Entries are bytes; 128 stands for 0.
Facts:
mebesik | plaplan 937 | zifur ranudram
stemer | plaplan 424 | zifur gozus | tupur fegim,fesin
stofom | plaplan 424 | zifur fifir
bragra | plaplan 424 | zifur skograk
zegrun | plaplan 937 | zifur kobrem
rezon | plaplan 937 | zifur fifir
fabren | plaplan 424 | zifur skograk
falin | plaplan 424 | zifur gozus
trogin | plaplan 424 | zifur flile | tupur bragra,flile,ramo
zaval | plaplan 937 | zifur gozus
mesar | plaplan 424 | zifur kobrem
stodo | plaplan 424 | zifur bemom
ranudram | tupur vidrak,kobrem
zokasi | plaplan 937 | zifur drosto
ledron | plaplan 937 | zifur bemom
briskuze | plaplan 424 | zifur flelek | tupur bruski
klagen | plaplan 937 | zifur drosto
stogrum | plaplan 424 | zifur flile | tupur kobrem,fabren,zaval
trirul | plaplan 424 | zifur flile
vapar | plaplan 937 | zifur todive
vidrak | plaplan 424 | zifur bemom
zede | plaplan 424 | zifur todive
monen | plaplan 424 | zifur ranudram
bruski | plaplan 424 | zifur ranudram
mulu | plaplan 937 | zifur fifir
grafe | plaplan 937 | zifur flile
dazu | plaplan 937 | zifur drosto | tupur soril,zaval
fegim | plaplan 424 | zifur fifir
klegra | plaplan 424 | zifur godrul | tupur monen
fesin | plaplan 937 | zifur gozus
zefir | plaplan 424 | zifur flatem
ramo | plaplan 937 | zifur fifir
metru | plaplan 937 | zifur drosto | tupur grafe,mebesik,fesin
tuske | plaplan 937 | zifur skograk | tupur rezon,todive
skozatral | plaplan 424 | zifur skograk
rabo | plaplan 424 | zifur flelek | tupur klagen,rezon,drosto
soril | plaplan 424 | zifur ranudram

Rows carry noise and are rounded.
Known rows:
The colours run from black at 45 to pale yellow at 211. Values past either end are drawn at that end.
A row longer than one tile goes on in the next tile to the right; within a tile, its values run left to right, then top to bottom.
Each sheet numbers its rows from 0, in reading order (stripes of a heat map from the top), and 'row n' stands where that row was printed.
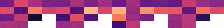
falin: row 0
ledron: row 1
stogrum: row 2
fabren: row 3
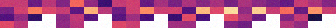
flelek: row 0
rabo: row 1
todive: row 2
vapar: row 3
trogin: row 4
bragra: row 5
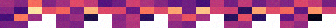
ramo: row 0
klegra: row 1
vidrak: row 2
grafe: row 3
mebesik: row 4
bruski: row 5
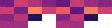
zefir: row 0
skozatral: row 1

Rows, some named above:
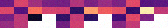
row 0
soril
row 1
zaval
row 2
tuske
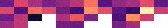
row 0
soril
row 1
fegim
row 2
rezon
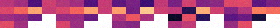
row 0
flile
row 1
flile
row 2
grafe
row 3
klagen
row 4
ranudram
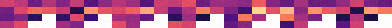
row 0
kobrem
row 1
fesin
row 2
flile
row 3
drosto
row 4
mulu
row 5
stogrum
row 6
dazu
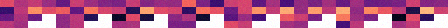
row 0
fifir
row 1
fabren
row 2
zokasi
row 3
stemer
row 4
todive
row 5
trirul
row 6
stogrum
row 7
klagen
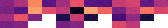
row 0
stofom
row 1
metru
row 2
gozus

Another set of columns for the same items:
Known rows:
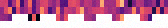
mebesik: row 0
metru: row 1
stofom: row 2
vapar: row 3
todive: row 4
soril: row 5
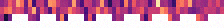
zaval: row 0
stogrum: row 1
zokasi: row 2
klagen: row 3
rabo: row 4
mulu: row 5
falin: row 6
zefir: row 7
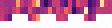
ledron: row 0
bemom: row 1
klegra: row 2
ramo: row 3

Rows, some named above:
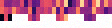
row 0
dazu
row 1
fegim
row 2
flile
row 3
stemer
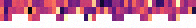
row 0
fegim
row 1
trirul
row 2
fifir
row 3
drosto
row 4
rabo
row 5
kobrem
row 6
gozus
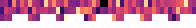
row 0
rabo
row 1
grafe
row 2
fifir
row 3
ranudram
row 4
fabren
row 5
fabren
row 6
fesin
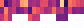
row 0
trogin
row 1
vidrak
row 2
tuske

